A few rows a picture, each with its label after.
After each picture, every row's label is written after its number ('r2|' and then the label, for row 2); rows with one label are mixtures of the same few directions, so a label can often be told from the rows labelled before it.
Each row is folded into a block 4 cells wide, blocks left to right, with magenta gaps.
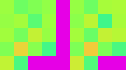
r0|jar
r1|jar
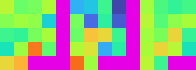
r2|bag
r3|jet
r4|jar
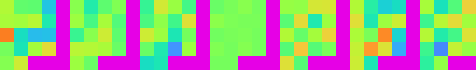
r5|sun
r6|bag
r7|bag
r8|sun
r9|jar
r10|jar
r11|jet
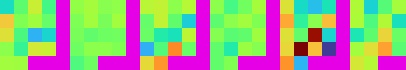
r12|sun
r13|jet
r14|bag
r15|jet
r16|jar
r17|bag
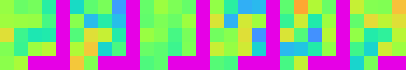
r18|sun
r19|jet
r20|bag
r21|jar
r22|bag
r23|jet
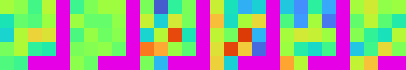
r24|sun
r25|sun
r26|bag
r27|jar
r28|jet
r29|bag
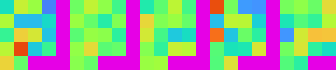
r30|jet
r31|jet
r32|sun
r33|sun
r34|sun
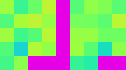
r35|jet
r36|bag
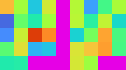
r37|sun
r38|bag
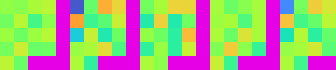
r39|jar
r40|sun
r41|jar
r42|jar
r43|sun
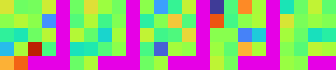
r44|bag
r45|bag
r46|jet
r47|sun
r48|sun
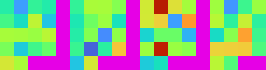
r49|jet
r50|jar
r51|jet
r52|bag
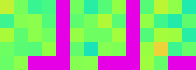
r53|sun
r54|jet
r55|jet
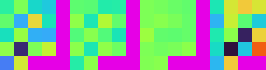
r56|jar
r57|jar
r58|sun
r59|jar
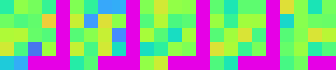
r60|bag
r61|jar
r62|bag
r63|bag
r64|sun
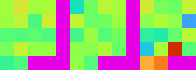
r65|jet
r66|sun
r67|bag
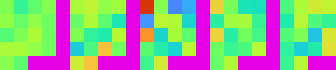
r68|bag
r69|bag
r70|sun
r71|sun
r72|jar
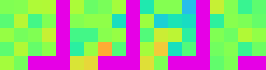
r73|jar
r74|bag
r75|jet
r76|sun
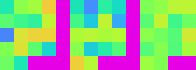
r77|sun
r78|jet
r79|jar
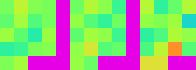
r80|bag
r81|jet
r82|bag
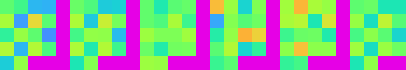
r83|jar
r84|jar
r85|jet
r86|sun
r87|jet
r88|jar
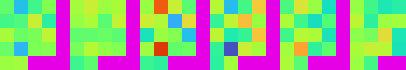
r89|jet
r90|jet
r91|jet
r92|jet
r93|jet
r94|jar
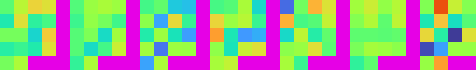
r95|jar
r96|jar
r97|jar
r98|sun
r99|sun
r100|jet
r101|bag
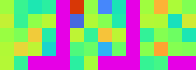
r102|jar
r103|sun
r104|jet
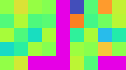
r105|bag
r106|sun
